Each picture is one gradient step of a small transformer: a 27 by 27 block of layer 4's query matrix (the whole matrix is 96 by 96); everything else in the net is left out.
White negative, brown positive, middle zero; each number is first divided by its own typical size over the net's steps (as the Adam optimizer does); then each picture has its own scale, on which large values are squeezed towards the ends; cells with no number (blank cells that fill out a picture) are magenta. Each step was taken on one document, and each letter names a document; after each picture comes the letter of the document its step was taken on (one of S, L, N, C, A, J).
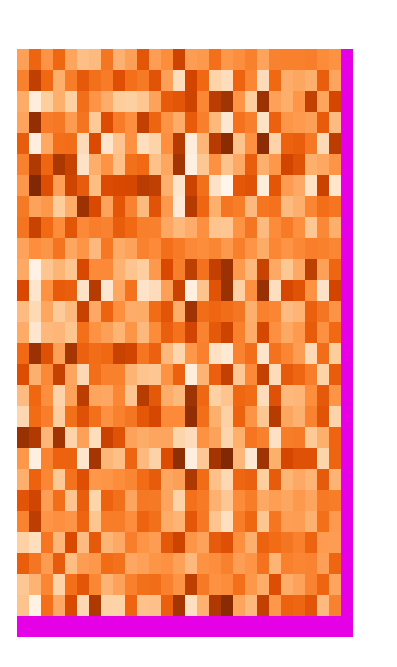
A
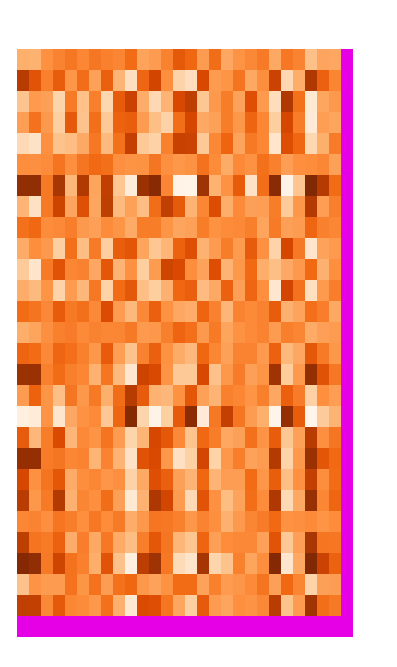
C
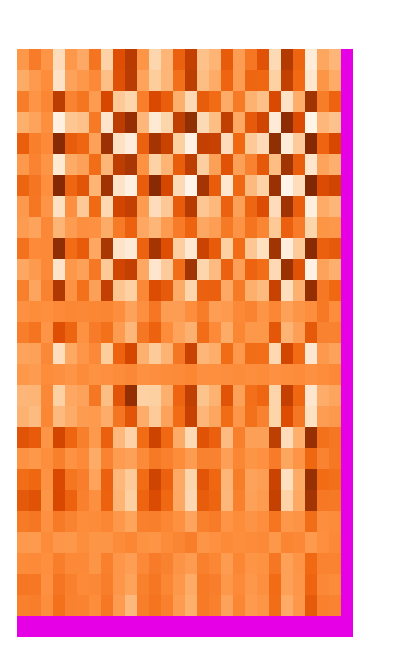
C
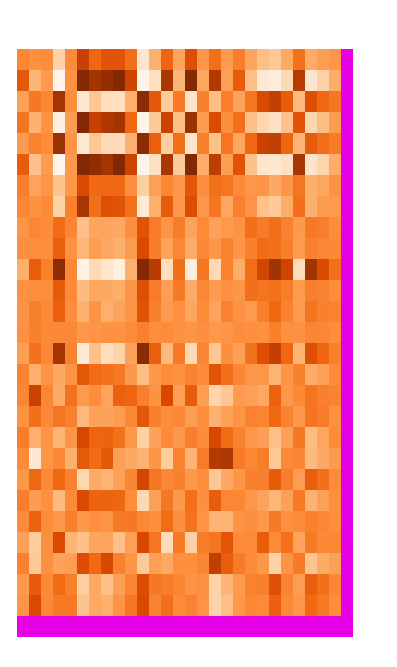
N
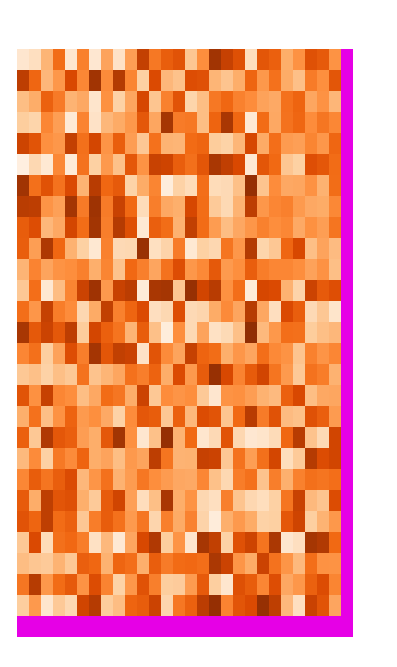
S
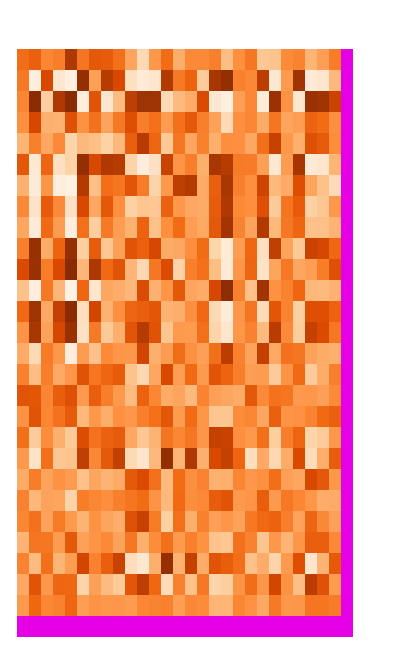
N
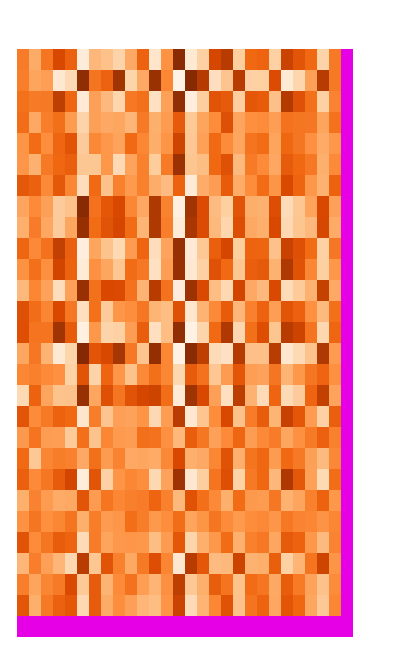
A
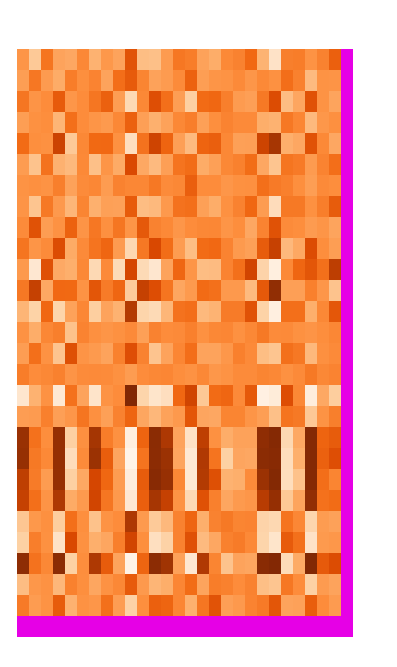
C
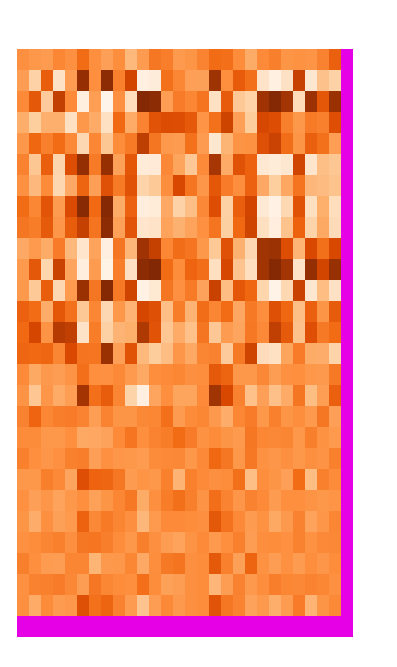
N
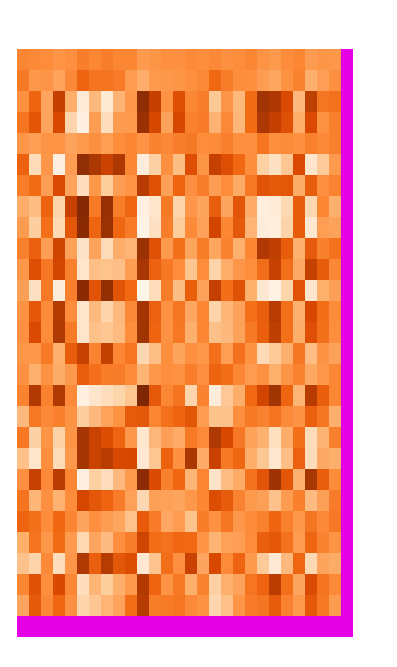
N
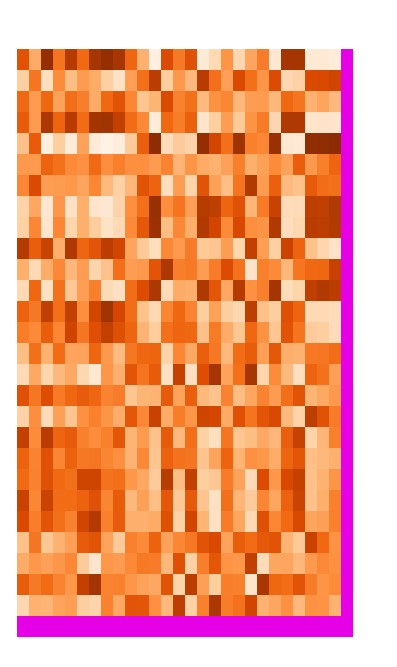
S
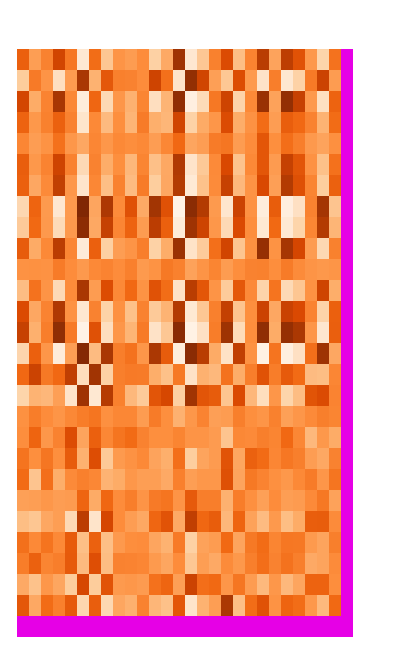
A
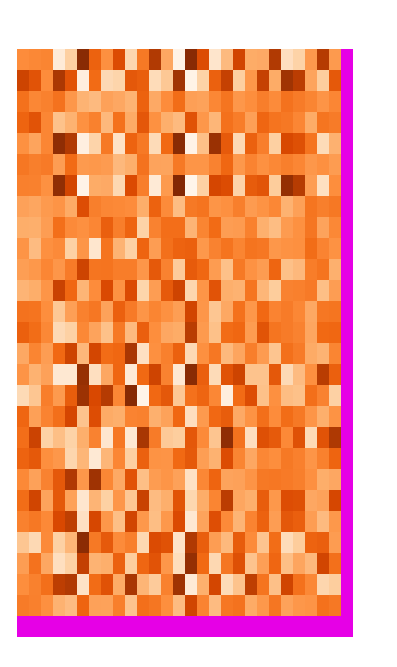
A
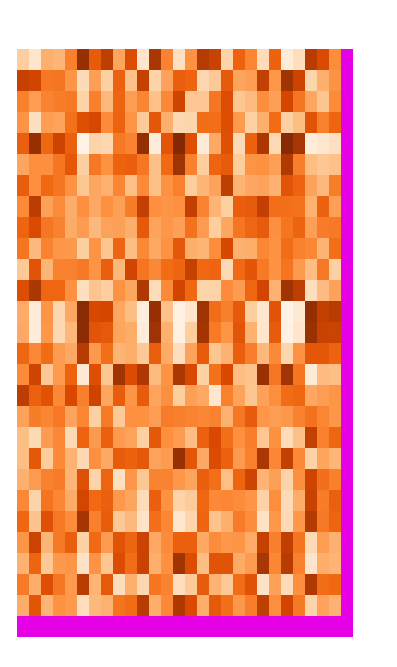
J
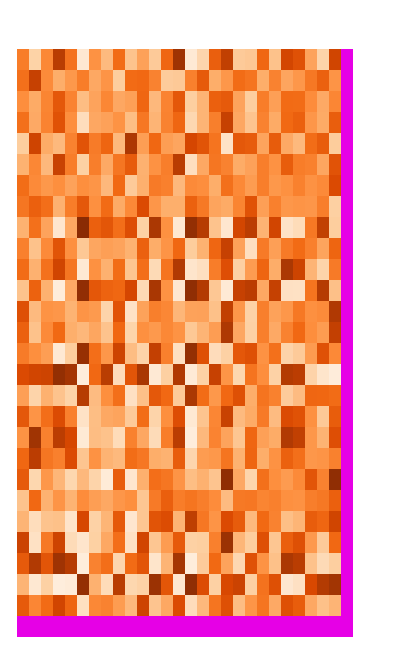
J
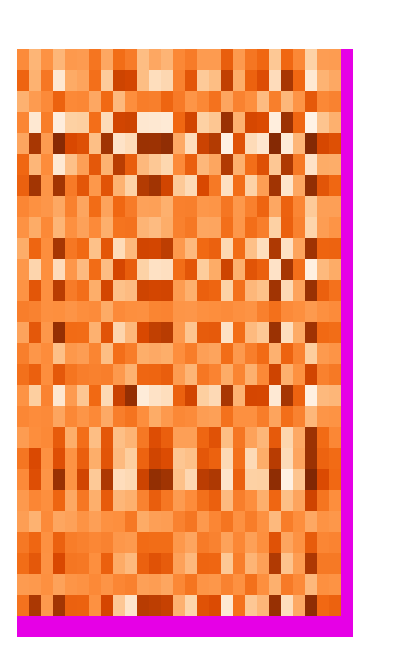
C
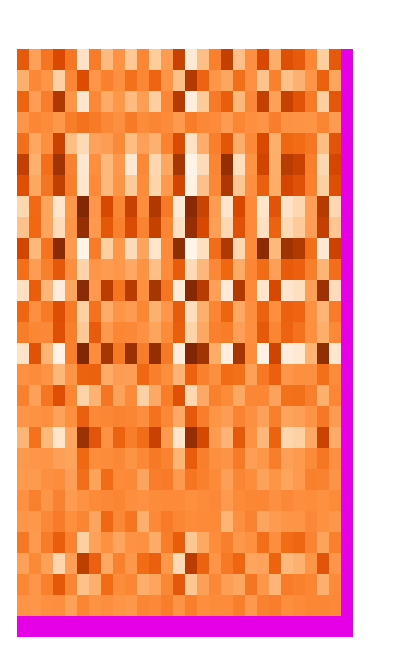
A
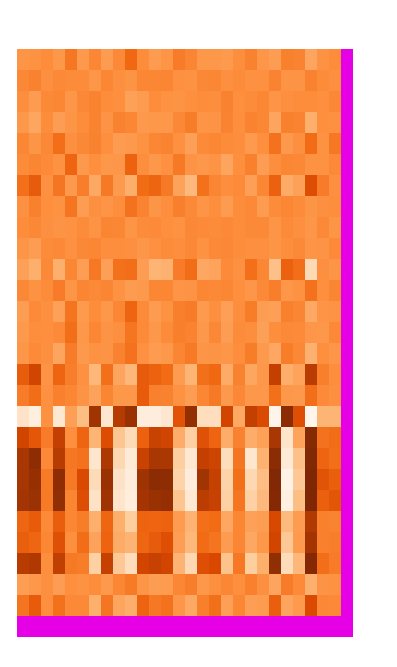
C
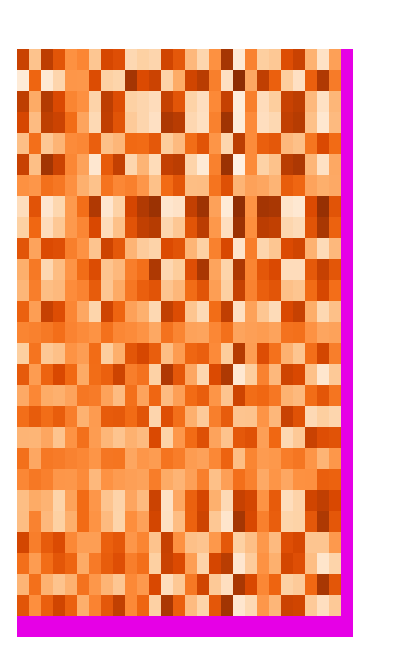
S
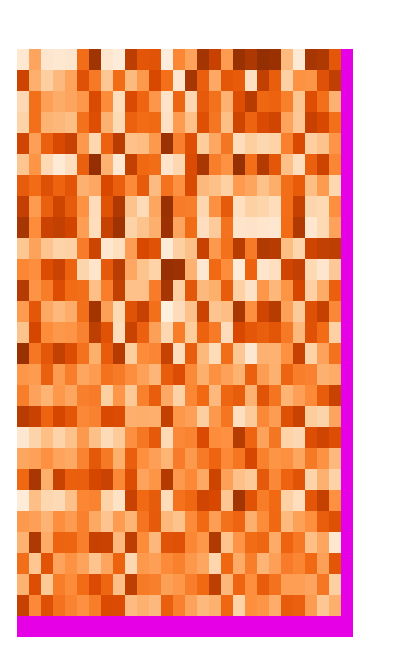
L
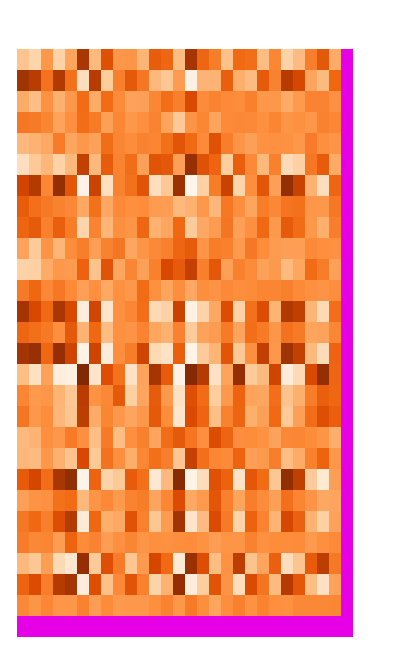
A
